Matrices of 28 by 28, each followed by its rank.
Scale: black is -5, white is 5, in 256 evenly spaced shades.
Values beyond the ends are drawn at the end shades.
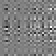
two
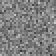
full rank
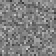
full rank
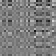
two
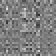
five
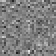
five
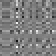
two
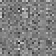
five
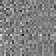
five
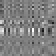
two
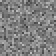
full rank
